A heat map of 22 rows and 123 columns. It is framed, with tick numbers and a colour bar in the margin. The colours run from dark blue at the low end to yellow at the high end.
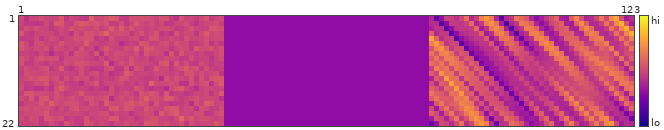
It is made of 1 by 3 panels. Panel 1,1: middling, fine-grained, faint in contrast. Panel 1,2: low, flat. Panel 1,3: middling, slanting down to the right, strong in contrast.
